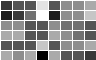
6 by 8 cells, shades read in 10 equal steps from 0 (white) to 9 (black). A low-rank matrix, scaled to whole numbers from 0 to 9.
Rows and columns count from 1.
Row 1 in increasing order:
1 3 4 4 6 6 6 7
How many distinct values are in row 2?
6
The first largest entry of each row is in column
1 1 3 3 1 4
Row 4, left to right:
3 3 6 6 3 4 5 6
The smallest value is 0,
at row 2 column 4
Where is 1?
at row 1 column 4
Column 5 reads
6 8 4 3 6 3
